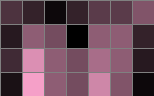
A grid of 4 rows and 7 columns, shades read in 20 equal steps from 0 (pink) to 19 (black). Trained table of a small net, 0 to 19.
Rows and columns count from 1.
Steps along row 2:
down up up down same up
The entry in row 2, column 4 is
19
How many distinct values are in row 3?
6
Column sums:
60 25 44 54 29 37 58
